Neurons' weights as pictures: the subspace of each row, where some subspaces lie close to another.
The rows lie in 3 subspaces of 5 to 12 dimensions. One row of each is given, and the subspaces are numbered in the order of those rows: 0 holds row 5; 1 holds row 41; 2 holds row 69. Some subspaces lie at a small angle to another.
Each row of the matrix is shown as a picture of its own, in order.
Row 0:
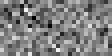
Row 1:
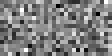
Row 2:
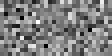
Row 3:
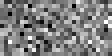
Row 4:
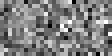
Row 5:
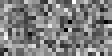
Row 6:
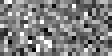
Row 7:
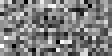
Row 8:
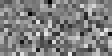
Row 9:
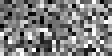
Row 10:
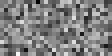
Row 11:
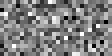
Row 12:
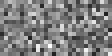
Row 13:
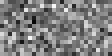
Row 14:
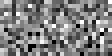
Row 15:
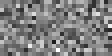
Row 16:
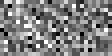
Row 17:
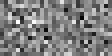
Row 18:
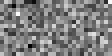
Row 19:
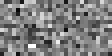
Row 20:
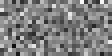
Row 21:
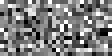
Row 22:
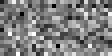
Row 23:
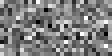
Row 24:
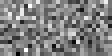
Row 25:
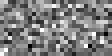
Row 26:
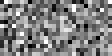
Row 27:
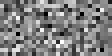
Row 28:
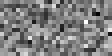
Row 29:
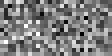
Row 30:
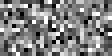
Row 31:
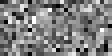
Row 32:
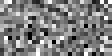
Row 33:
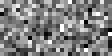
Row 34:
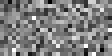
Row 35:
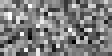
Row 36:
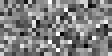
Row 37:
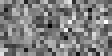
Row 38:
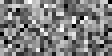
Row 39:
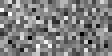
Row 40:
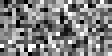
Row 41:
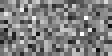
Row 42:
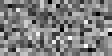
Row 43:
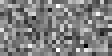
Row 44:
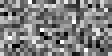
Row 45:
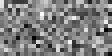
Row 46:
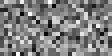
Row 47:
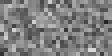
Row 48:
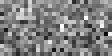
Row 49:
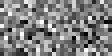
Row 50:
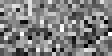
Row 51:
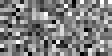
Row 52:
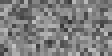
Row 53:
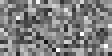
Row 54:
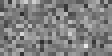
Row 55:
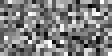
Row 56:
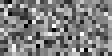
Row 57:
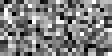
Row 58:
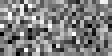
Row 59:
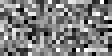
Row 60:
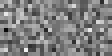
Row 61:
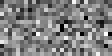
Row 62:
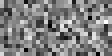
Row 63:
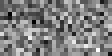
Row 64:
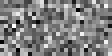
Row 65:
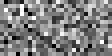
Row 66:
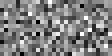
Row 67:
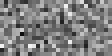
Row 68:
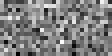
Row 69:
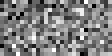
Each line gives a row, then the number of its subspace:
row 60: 2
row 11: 1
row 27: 2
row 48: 0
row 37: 0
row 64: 2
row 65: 1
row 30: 0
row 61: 0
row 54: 2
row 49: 0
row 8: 1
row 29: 1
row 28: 0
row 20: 2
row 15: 1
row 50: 0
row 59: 0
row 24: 1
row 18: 2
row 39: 1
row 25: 2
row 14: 2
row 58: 1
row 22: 2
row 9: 1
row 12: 2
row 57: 2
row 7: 2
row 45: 2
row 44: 2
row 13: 1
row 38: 2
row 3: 1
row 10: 0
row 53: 0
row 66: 1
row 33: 0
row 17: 2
